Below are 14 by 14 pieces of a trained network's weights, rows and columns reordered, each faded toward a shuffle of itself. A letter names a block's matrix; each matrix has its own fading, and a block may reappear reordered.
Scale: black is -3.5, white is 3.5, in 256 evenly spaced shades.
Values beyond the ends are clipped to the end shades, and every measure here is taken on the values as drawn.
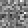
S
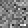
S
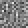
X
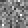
S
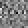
X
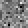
S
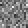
S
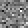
S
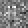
S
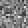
X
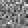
S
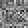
S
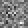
X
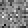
S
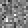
S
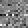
X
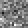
S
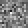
S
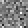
S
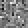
S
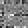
X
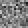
S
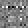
X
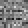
X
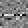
X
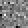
S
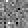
S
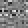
X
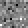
S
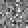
S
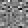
X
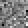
S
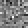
S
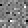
S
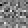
X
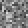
X
